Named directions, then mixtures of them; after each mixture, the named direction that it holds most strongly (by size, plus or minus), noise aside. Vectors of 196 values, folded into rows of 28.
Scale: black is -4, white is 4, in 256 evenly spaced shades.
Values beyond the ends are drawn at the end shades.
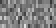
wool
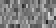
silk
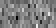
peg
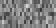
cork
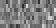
silk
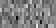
peg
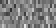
wool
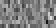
silk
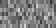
wool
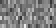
wool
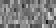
silk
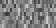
cork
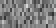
cork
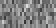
cork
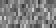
silk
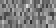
cork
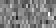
silk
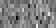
peg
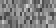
cork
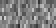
silk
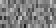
wool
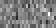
silk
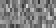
silk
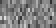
wool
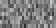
wool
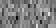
peg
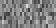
cork
